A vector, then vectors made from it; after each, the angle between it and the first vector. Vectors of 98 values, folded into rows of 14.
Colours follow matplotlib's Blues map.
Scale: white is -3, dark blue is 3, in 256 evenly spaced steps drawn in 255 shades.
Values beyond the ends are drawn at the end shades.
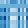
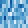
orthogonal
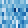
orthogonal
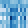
nearly opposite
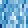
partly aligned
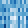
nearly parallel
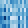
nearly parallel
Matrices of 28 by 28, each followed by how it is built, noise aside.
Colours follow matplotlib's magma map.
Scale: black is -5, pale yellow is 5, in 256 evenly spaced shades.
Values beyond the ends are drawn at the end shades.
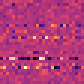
uneven rows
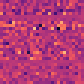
uneven rows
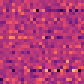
uneven rows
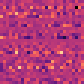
uneven rows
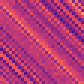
Toeplitz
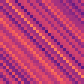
Toeplitz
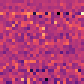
uneven rows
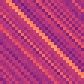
Toeplitz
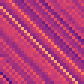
Toeplitz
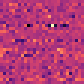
uneven rows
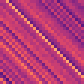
Toeplitz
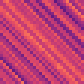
Toeplitz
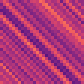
Toeplitz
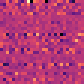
uneven rows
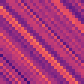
Toeplitz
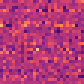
uneven rows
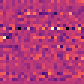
uneven rows
